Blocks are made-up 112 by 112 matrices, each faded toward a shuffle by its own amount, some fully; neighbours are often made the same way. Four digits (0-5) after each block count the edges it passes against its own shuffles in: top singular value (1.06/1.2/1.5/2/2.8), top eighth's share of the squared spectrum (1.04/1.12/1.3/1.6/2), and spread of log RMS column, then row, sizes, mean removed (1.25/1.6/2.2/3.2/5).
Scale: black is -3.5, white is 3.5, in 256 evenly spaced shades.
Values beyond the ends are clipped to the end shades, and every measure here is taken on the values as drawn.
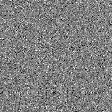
3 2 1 1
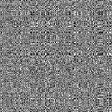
5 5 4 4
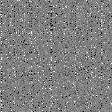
4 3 2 2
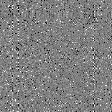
4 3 2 1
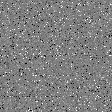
2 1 0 1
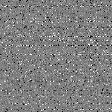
4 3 1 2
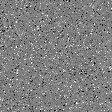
0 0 0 0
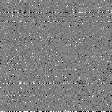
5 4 1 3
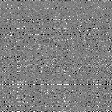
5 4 2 3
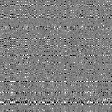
5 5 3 4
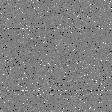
3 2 0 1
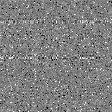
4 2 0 2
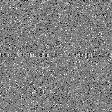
3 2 0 1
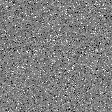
2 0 0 0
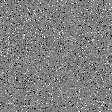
3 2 0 0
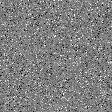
1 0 0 0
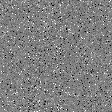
1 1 1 0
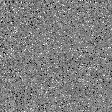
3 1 0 0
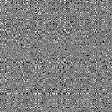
5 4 3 3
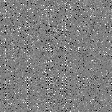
4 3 2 1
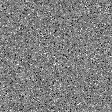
0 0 0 0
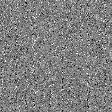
1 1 2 0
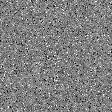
0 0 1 0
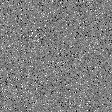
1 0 0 0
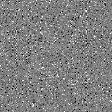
4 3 2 1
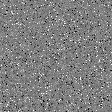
0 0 0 0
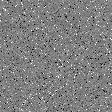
0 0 0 0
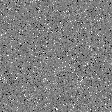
1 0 0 0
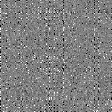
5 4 3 2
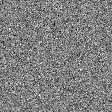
1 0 0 0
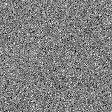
1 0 0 0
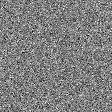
0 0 0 0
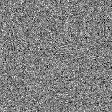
3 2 1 1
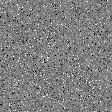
0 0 0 0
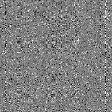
4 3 3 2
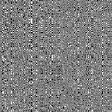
5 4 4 2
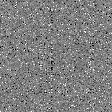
3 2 1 0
